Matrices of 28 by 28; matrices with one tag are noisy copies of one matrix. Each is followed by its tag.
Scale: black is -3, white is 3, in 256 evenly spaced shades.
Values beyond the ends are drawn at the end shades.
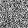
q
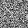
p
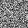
p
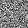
p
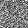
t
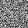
p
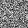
p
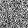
q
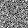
t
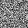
p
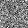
t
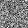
t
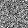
t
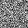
p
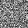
p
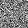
p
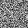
p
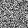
p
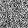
q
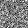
t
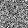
t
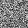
p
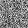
q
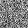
q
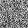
q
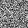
p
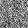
q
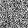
q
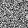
p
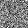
t
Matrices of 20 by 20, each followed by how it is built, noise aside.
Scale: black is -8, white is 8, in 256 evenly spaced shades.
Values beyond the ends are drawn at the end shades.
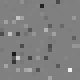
sparse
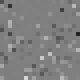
sparse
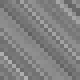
Toeplitz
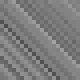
Toeplitz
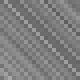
Toeplitz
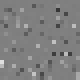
sparse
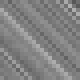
Toeplitz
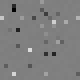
sparse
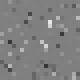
sparse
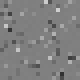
sparse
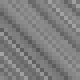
Toeplitz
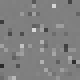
sparse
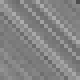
Toeplitz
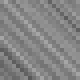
Toeplitz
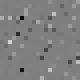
sparse
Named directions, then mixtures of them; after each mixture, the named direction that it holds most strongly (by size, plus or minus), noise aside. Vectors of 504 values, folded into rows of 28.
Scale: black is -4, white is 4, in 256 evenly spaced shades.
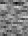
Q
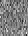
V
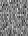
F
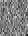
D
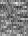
Q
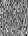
V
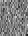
D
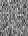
F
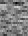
Q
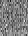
F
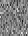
V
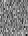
V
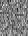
F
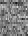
Q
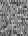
F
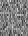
F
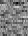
Q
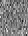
V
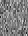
V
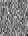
D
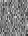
D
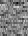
Q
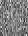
V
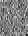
D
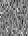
V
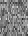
D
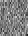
D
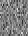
F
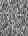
F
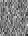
D
